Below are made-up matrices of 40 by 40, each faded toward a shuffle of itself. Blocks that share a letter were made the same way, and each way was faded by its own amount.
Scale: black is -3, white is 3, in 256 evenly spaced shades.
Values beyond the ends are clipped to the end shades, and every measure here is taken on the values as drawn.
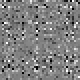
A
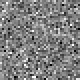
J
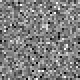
J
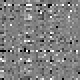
A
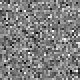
J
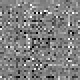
A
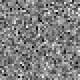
J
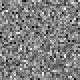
J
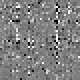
A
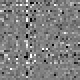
A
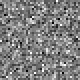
J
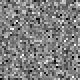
J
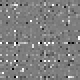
A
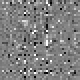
A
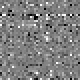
A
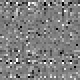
A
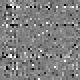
A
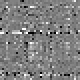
A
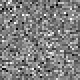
J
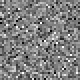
J
